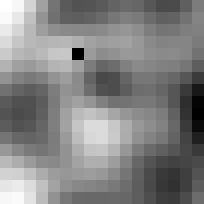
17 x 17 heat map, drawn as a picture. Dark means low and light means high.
The field climbs toward the left. The texture is blotchy. One lone cell stands out, far lower than its neighbours. Overall the values sit about 50% of the way up the scale.
